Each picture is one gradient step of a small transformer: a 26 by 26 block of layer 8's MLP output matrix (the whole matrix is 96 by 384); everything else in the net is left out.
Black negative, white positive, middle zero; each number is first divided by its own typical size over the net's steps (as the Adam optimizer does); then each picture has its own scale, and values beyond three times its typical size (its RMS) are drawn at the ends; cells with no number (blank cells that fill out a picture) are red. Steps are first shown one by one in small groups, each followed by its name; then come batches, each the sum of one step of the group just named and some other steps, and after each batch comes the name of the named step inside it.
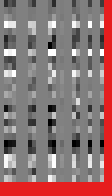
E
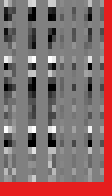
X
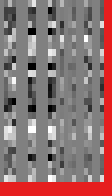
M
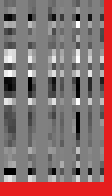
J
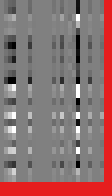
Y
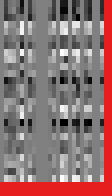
J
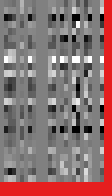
J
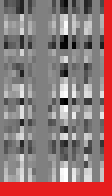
E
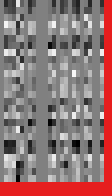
E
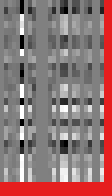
X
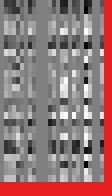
E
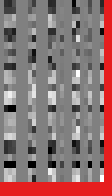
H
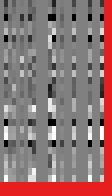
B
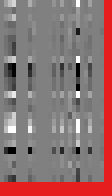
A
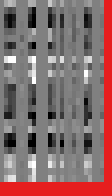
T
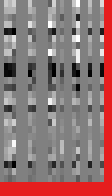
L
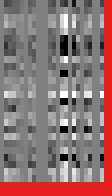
H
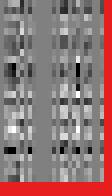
A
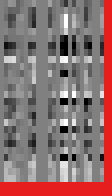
T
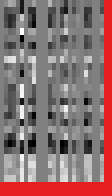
T
